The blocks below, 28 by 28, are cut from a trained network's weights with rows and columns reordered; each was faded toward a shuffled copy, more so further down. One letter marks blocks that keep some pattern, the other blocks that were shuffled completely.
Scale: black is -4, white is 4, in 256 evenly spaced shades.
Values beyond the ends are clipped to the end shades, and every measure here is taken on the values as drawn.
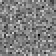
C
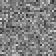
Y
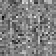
Y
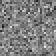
C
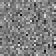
Y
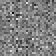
Y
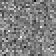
C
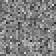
Y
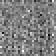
Y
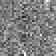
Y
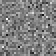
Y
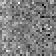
Y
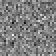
C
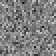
C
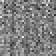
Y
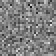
C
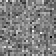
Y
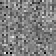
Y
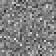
C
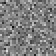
C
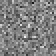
C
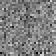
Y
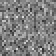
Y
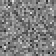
C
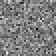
C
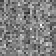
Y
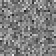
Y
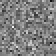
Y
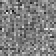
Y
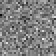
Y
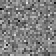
C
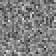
C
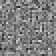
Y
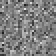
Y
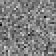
C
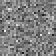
C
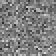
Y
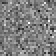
C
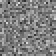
C
